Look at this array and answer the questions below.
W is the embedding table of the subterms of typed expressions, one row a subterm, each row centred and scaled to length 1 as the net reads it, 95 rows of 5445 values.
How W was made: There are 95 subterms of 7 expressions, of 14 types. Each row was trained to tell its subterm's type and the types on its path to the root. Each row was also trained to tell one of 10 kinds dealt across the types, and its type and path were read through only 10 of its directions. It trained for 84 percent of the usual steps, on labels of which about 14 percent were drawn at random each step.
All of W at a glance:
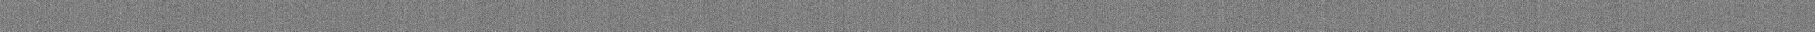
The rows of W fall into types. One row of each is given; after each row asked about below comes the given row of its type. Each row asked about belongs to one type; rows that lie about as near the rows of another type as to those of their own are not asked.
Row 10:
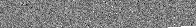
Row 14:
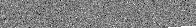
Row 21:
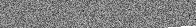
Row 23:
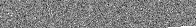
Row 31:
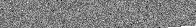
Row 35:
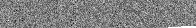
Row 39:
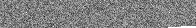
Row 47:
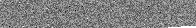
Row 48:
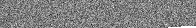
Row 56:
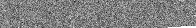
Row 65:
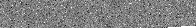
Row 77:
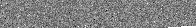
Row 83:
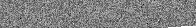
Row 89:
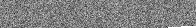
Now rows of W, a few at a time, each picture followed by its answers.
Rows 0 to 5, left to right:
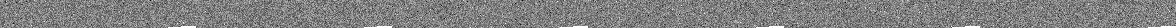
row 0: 14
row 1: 56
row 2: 31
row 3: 31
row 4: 83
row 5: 35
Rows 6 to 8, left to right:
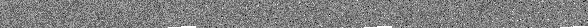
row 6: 56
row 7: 65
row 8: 39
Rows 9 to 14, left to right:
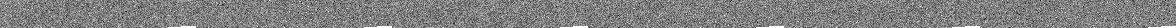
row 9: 47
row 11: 56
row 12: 31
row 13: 35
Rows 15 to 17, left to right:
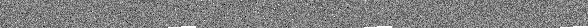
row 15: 48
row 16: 35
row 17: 39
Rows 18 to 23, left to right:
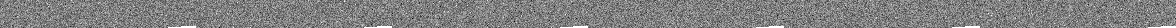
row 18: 83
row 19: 48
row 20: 14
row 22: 83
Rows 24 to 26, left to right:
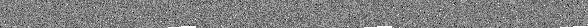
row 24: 21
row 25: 83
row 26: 48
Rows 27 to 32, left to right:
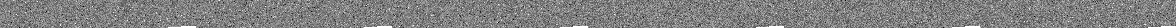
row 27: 35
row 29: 65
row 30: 39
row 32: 65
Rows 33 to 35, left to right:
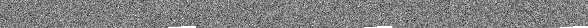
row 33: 39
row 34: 31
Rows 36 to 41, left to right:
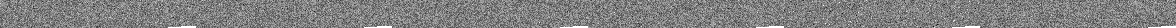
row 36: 56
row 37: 83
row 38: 23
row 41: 83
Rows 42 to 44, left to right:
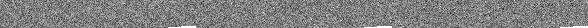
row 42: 31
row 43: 39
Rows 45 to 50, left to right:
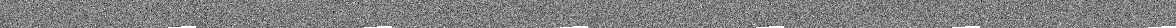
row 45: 31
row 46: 48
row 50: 14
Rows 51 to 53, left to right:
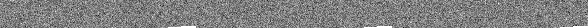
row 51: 35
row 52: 14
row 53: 14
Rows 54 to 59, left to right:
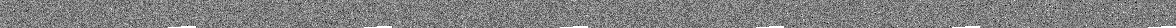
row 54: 65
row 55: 56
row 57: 77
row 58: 77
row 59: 10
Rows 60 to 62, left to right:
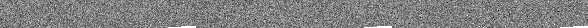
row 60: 31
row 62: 77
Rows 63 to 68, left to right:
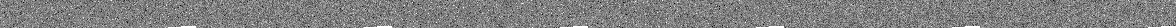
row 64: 65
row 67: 21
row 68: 56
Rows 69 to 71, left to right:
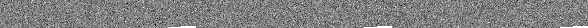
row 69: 21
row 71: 39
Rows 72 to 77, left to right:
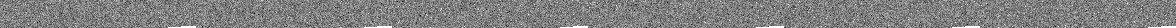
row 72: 83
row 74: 14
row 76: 48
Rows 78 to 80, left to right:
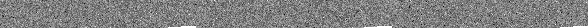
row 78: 23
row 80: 56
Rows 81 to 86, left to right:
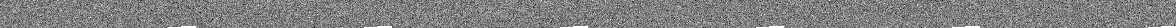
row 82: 48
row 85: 48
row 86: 23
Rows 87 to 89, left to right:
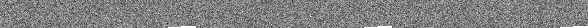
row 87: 39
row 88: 77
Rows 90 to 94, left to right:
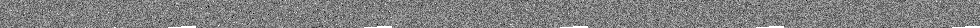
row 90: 14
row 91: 23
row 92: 35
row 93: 47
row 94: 77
